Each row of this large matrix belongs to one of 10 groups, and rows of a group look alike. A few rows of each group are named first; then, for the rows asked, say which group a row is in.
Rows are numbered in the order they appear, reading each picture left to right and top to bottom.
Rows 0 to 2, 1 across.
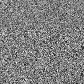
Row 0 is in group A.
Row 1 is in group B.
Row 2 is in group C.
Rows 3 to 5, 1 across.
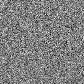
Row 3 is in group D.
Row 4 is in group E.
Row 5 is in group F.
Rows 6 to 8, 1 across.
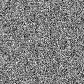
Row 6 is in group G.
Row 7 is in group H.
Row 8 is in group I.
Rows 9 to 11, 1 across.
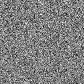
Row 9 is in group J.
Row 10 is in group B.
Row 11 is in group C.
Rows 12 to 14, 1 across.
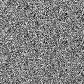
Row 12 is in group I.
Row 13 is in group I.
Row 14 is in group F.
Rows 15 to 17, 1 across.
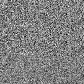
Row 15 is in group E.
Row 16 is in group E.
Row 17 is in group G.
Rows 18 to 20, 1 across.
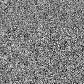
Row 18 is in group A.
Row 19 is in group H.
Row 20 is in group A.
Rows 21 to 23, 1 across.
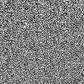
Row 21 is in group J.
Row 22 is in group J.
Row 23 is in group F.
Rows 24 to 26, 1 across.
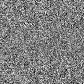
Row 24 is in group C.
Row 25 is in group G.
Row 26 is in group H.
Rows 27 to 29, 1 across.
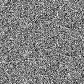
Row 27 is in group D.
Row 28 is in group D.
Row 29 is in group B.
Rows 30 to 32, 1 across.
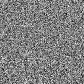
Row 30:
E
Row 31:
D
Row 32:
B
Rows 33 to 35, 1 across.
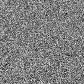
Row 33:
I
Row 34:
D
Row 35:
G
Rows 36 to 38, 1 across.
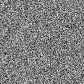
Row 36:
D
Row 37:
G
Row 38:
B
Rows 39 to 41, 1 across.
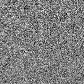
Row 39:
H
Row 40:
C
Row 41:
G
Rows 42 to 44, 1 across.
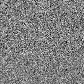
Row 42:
C
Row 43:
E
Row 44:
I
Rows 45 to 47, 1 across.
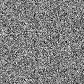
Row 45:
C
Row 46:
B
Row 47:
C
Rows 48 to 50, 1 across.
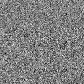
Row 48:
E
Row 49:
H
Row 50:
C
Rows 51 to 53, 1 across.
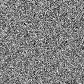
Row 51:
C
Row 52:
I
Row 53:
D
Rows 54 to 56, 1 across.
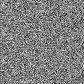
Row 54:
C
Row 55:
I
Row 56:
E
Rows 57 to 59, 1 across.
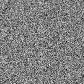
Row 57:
G
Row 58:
A
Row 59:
B
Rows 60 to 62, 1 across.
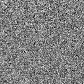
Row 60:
A
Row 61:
C
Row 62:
H
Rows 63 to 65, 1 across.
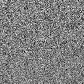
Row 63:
F
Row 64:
C
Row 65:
F
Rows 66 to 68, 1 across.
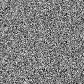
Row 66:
G
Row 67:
E
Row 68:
C
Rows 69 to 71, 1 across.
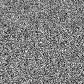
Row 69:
H
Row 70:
J
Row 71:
F
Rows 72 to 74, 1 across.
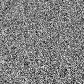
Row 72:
G
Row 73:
B
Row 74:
H
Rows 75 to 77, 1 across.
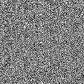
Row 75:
J
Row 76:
J
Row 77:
G
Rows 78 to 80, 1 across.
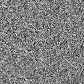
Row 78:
B
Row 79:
C
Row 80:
C
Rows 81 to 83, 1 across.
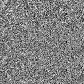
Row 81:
I
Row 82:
E
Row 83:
E
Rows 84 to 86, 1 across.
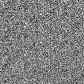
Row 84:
J
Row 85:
J
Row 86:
G
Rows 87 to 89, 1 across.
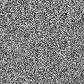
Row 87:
E
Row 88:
H
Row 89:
C
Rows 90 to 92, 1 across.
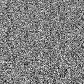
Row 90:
F
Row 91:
F
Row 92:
H
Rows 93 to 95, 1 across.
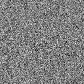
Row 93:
B
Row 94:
D
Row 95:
F
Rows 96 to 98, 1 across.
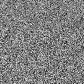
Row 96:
C
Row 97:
G
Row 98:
A
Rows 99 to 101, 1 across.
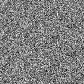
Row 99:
D
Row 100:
D
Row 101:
G
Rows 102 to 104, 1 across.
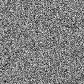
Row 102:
D
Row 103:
J
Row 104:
G
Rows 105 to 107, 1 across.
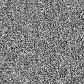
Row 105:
F
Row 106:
E
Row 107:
H
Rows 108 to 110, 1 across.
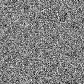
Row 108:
H
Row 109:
D
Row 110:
D
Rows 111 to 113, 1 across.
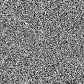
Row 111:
C
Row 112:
C
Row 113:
D
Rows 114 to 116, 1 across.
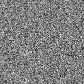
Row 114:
B
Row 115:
D
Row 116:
H
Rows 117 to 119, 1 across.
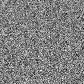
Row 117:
I
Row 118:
B
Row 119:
J
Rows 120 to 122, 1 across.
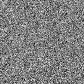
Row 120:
I
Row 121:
A
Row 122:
G
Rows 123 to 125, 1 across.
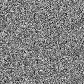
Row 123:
E
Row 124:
C
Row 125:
J
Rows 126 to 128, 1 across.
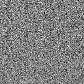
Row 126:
F
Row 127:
F
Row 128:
E
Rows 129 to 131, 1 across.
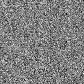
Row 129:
B
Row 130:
H
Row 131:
C
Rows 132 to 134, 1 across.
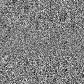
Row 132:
H
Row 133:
G
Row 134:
I
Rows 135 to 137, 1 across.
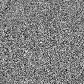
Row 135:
G
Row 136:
J
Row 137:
E
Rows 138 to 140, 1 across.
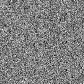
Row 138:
H
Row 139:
A
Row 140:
E
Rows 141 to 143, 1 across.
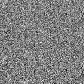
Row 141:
E
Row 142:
J
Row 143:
E
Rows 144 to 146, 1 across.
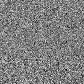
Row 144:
D
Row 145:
C
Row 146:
B
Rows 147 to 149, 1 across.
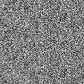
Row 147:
H
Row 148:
J
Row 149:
H
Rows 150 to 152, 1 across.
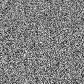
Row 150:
G
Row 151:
J
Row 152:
B
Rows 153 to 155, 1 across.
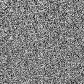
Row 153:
A
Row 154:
A
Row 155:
F
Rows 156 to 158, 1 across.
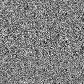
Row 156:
I
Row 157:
B
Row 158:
E
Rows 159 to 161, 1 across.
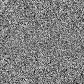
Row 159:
I
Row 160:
G
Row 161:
C
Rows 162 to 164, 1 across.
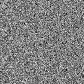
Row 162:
C
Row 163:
A
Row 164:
I
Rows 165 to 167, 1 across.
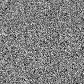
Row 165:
G
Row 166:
B
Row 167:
C
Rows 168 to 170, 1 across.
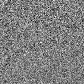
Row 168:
D
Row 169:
J
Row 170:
G
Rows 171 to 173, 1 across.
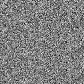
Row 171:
C
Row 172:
E
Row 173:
E
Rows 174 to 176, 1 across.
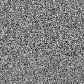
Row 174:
D
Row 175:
D
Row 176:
A
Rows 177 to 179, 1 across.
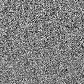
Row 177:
D
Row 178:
F
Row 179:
I
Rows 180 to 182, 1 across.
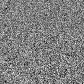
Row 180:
G
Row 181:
D
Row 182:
H
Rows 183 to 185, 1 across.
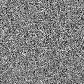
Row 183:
F
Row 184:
I
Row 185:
A
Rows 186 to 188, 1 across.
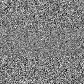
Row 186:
A
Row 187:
F
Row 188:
E
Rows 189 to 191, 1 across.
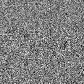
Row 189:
B
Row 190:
H
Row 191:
F
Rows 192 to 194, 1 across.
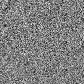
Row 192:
G
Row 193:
E
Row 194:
I
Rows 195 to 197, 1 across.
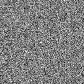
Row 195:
H
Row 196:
J
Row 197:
F
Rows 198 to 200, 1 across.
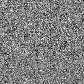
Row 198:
B
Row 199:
H
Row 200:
J
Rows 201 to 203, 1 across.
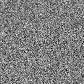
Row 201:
J
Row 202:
C
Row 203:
B
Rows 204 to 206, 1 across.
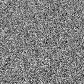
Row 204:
A
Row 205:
I
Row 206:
G
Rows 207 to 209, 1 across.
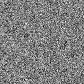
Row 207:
J
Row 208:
H
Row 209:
C
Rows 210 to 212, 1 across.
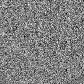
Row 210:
B
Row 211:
H
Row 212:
E
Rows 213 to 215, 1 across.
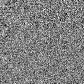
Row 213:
H
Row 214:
G
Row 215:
A
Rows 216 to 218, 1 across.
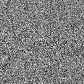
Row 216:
F
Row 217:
C
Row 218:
G
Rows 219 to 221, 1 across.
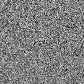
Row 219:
D
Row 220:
C
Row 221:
I
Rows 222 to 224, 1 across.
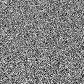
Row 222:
A
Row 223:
I
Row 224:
B
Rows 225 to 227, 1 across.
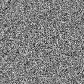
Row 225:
G
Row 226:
D
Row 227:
I
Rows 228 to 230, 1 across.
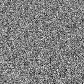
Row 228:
D
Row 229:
F
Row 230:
H
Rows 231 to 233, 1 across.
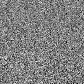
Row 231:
F
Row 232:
E
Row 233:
A
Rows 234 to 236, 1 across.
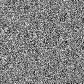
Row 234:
H
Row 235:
I
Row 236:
A
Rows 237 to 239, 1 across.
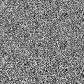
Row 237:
I
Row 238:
H
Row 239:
I
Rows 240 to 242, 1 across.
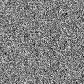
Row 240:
I
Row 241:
H
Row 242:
B
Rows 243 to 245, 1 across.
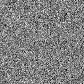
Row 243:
H
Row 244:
C
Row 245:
E
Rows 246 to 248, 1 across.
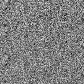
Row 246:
G
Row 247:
F
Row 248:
G
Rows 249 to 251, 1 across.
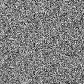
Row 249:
C
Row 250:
D
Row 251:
D
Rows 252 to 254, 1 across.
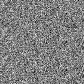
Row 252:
D
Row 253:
I
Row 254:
I
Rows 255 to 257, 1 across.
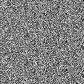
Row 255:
B
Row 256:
I
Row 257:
I
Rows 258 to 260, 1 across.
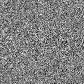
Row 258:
J
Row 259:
I
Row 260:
A
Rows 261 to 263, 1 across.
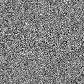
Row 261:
J
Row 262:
E
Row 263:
F
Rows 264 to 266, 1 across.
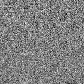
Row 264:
H
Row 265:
E
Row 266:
D
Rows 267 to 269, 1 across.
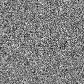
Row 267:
J
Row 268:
H
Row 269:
I
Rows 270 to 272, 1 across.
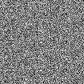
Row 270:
B
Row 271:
J
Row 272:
J
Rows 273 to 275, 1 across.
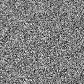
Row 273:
C
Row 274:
G
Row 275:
C
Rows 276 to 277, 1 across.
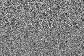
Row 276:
B
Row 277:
F
